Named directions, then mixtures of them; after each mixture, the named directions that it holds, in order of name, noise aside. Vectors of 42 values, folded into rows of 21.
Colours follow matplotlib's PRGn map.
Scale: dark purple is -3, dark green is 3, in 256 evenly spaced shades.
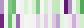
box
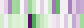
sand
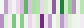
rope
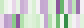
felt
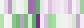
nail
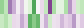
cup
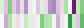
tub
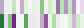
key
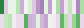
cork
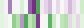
nail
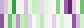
box, sand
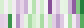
box, cup, tub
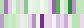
cork, felt, rope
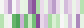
nail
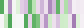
cork, cup, sand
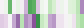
nail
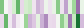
cork, tub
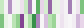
cup, nail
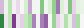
key, sand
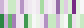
key, tub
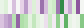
felt
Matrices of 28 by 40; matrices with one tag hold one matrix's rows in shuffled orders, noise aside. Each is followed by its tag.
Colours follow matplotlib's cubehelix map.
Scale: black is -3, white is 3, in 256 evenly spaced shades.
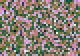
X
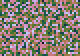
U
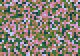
U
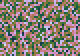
X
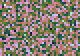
U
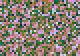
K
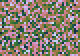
U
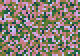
U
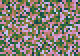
X
